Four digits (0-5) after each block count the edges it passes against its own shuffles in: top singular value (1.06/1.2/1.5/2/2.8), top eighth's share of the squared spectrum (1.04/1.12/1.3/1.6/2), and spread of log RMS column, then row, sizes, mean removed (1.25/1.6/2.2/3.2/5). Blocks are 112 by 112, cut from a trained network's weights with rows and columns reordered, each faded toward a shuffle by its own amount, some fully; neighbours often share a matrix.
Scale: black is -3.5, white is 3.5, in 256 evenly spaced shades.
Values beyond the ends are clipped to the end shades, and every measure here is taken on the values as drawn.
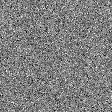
0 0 0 0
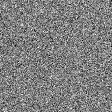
1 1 0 0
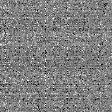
3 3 3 0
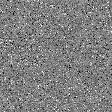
1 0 0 0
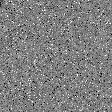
0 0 0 0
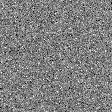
0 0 0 0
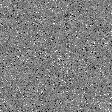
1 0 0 0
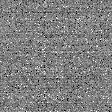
3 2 1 0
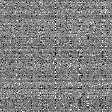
4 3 3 1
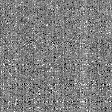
3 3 0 3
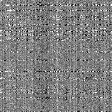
4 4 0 4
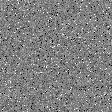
0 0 0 0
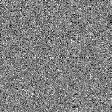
3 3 1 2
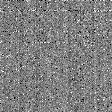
3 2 0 2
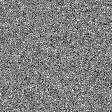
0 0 0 0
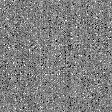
2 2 0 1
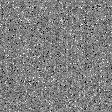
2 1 0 1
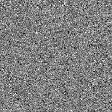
2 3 1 1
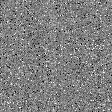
1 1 0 0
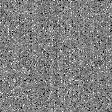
2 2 0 2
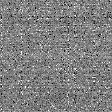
3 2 2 0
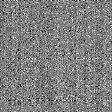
3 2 0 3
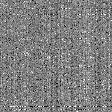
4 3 0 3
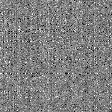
3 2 0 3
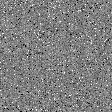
1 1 0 1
